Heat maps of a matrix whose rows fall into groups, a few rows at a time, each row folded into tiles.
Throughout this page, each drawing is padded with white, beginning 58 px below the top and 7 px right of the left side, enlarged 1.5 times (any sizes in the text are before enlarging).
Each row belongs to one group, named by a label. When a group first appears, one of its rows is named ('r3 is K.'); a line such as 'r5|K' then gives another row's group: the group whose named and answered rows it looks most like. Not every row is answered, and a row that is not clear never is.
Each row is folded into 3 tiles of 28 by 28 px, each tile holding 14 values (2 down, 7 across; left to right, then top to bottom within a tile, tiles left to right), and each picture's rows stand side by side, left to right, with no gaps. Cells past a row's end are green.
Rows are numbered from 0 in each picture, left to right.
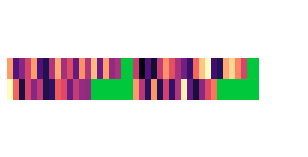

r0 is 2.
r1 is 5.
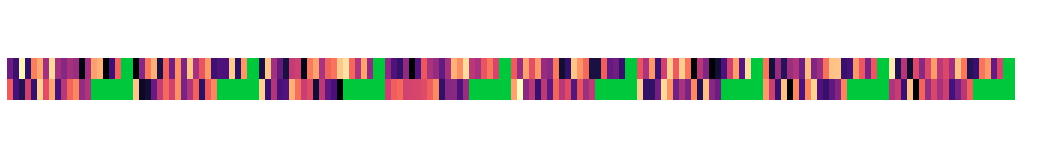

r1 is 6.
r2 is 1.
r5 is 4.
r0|4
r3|1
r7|5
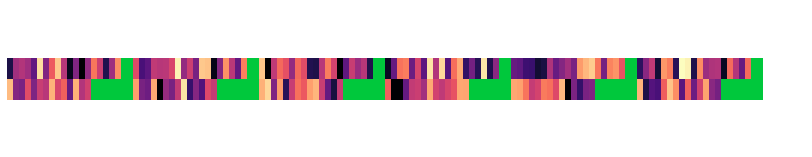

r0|4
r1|5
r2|5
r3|6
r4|1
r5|4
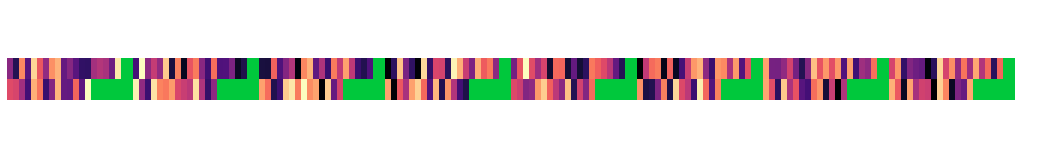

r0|4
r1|6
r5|6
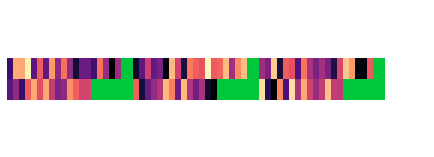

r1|1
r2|4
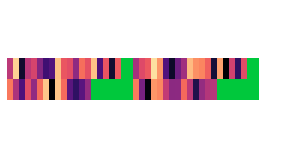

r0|2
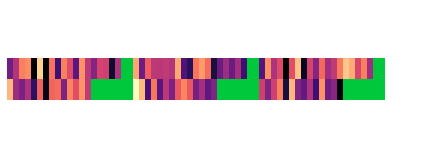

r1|5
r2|1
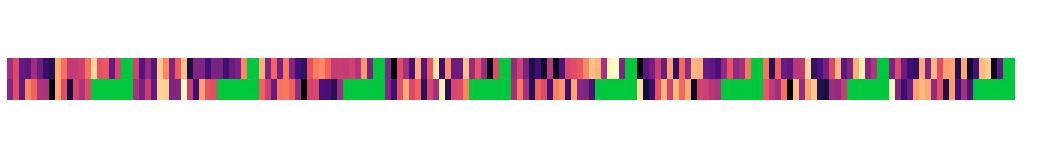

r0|2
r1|4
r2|2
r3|4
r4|1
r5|6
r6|5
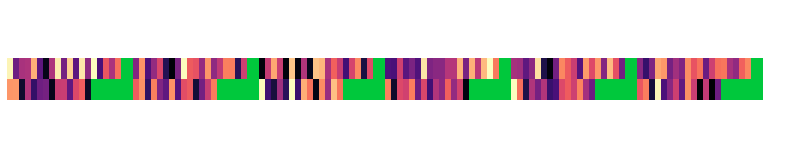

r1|2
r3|1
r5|2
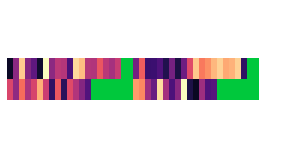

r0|1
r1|1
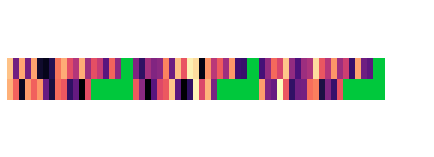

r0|2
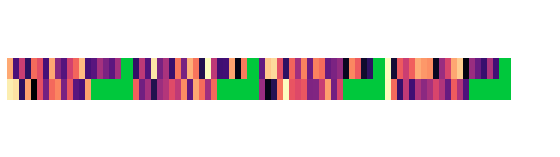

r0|5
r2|6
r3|5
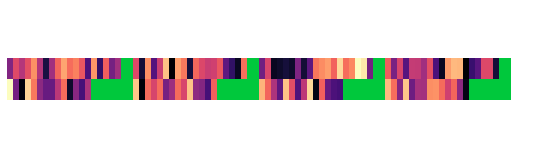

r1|4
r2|1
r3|5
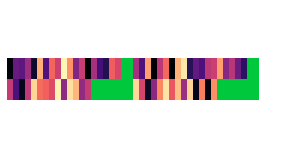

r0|6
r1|4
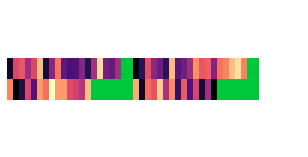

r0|4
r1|1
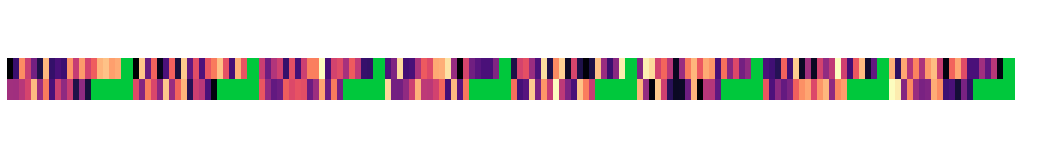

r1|1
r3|4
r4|4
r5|2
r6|6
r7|5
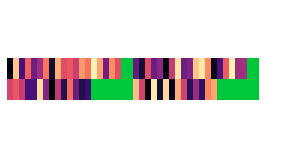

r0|1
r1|5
